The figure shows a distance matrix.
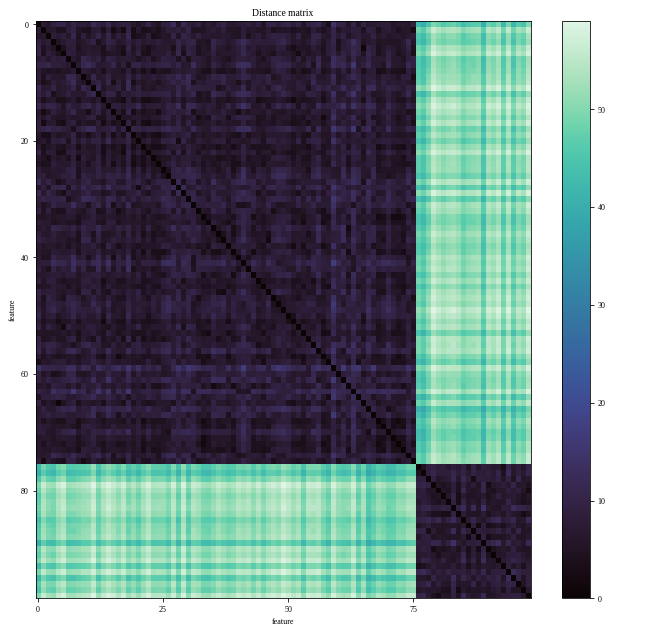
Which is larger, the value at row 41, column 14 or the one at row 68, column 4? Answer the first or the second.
the first
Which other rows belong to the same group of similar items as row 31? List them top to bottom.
0, 1, 2, 3, 4, 5, 6, 7, 8, 9, 10, 11, 12, 13, 14, 15, 16, 17, 18, 19, 20, 21, 22, 23, 24, 25, 26, 27, 28, 29, 30, 32, 33, 34, 35, 36, 37, 38, 39, 40, 41, 42, 43, 44, 45, 46, 47, 48, 49, 50, 51, 52, 53, 54, 55, 56, 57, 58, 59, 60, 61, 62, 63, 64, 65, 66, 67, 68, 69, 70, 71, 72, 73, 74, 75
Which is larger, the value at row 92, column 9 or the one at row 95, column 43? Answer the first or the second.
the first
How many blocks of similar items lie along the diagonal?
2
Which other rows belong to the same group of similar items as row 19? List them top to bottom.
0, 1, 2, 3, 4, 5, 6, 7, 8, 9, 10, 11, 12, 13, 14, 15, 16, 17, 18, 20, 21, 22, 23, 24, 25, 26, 27, 28, 29, 30, 31, 32, 33, 34, 35, 36, 37, 38, 39, 40, 41, 42, 43, 44, 45, 46, 47, 48, 49, 50, 51, 52, 53, 54, 55, 56, 57, 58, 59, 60, 61, 62, 63, 64, 65, 66, 67, 68, 69, 70, 71, 72, 73, 74, 75
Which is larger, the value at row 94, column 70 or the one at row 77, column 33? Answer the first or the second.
the first
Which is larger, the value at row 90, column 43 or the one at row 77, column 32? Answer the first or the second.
the first
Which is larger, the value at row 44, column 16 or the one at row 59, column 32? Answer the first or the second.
the second
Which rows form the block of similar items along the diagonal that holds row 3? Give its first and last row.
0 to 75
